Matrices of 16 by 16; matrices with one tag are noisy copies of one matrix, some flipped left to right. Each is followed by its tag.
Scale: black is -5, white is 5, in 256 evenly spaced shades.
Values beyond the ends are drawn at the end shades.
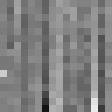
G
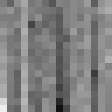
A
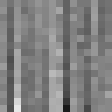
G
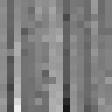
G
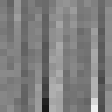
G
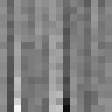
G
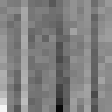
A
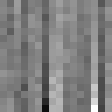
G
